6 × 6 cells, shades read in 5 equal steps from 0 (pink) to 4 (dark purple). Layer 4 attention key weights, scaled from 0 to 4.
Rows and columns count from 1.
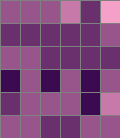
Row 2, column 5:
3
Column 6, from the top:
0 2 3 2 1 2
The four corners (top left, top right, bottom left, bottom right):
2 0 2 2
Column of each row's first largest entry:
5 1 3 1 5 3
